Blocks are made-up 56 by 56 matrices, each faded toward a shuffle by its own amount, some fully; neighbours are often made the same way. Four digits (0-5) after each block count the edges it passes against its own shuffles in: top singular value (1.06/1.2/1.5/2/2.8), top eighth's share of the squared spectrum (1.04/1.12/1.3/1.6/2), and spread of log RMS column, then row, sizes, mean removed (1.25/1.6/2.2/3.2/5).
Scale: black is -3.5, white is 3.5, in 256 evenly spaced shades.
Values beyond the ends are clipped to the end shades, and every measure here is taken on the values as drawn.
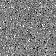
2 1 0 0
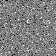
0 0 0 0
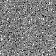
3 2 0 0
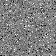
1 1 0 0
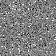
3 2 1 1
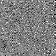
3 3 2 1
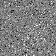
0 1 0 0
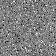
1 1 0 0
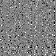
3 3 2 1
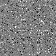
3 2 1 1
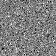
0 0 0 0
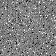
1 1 0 0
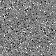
1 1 0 0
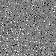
1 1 0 0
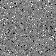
2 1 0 0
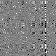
4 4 2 1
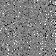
3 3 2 1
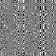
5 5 3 2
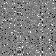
3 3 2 0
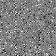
2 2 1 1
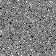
0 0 0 0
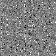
1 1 2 0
